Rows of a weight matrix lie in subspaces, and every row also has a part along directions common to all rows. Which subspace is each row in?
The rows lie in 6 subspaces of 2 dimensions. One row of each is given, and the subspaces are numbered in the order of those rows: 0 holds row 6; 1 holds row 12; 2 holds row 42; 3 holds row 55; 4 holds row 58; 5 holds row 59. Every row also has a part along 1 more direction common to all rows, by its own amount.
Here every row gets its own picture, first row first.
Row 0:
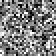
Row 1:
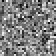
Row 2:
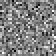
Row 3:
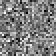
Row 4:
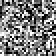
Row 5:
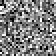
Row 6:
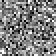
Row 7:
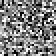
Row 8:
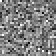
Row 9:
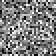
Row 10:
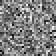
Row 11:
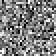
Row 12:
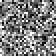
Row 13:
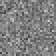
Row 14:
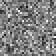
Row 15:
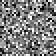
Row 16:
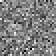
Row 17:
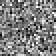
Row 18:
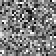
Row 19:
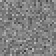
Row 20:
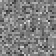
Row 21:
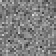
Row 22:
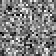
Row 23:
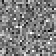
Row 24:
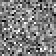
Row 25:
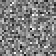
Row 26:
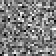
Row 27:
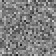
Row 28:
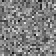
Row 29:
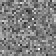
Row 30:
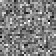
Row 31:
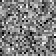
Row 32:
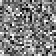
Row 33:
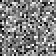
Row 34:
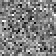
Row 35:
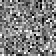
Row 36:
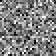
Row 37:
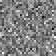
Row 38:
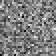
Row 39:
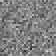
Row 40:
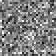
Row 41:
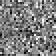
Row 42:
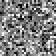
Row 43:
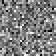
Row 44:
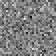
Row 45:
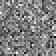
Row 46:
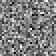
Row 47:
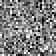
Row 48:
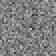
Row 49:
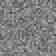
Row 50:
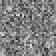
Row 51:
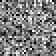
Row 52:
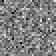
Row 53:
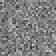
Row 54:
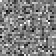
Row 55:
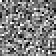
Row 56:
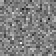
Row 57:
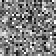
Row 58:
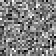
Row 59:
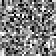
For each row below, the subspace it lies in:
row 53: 4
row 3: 5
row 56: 5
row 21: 3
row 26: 1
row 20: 3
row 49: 2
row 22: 5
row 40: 1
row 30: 3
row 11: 0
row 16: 4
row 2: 4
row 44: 0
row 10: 5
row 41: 2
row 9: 0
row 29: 2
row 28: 2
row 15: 0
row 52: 5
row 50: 5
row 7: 1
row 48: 3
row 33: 1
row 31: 1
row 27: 0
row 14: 1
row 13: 5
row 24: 2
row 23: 0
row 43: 0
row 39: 4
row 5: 5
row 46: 3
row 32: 5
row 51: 4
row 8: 3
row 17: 2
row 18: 2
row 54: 3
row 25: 3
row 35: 2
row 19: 4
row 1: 2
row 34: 2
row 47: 2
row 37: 4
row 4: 0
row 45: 0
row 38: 1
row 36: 4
